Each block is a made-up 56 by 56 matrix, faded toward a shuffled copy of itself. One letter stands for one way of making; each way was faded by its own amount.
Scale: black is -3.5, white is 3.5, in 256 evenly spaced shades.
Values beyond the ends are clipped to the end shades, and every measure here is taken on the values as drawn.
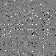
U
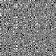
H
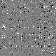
U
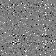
U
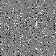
U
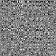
H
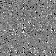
U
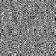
H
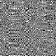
H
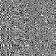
H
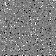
U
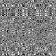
H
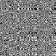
H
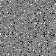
U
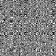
H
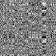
H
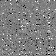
U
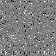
U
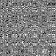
H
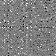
U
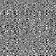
H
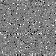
U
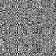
H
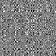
H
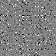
U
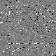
U
